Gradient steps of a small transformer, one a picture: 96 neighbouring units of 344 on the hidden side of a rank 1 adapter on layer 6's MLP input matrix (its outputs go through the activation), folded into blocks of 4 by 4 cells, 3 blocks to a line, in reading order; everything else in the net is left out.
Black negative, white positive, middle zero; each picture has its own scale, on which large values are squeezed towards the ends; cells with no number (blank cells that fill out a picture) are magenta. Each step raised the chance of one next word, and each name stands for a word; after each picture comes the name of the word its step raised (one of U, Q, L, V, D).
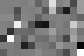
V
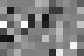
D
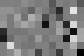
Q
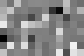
D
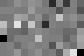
Q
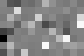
D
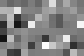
D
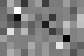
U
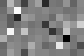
U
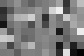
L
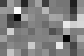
U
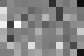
Q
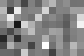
D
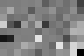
Q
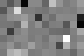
L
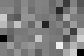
Q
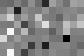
V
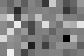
V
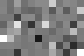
Q
